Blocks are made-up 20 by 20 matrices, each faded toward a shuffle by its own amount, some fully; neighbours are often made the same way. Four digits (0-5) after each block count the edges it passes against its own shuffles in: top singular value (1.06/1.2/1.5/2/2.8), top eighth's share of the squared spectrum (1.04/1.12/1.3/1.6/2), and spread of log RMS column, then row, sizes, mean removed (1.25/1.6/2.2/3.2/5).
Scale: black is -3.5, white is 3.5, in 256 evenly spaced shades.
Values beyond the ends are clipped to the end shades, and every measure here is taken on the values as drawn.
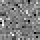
0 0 0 0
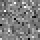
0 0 0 0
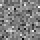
0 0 0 0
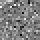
0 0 0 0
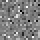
0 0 0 0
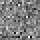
1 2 0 2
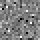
0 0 0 0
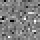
1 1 0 0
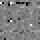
2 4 0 1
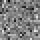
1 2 0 0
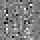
2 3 3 0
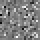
0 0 1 0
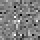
1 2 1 0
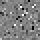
0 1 0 0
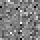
1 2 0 0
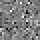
1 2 1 1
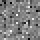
0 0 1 0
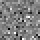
1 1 0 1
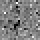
1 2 1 0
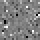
0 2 1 0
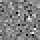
0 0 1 1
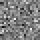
2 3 0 0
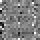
2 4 2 0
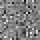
2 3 1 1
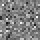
2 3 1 0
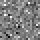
0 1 0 0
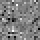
3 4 2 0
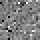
1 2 0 0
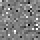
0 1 0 0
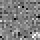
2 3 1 1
